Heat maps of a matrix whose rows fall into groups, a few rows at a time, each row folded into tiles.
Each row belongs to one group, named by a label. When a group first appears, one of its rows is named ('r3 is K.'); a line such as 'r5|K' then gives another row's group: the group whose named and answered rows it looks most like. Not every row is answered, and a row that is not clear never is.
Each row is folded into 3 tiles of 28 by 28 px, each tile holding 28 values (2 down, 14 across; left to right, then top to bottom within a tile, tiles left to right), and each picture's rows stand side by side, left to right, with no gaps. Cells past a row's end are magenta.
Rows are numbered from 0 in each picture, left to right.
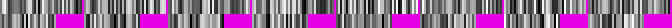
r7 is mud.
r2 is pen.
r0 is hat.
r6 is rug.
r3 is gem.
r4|rug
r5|hat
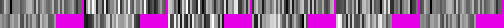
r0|hat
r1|pen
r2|rug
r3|rug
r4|mud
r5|hat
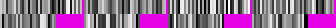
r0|rug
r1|mud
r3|pen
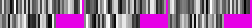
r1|mud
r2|hat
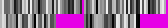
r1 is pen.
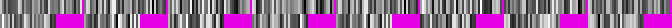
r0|mud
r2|pen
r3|gem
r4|hat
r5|pen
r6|mud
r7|mud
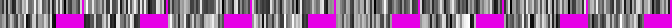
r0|pen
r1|pen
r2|mud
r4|gem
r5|mud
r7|pen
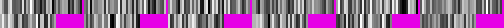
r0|gem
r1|pen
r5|hat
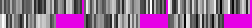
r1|hat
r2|gem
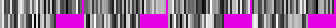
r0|gem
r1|rug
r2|rug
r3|mud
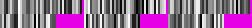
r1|rug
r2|hat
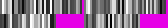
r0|pen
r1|hat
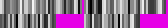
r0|gem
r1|gem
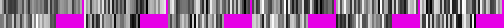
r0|mud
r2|hat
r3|gem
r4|pen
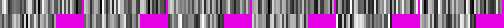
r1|gem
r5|gem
